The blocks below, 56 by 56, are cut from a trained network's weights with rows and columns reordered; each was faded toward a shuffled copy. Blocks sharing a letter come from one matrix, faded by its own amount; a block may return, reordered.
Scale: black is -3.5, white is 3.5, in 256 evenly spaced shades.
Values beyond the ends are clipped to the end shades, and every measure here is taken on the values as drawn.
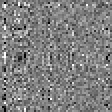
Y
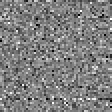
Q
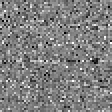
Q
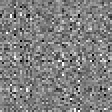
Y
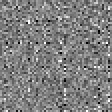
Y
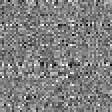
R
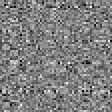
R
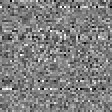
R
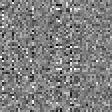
Y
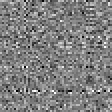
R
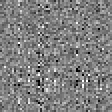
Y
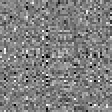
Y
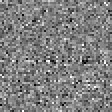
Q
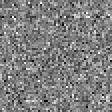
Q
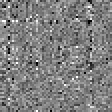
Y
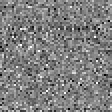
Q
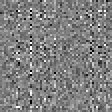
Y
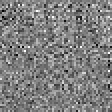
R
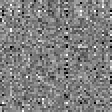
Y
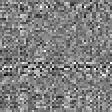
R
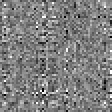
Y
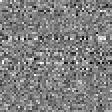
R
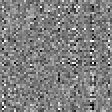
Y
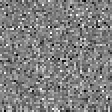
Q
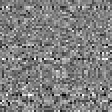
R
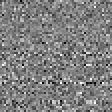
R
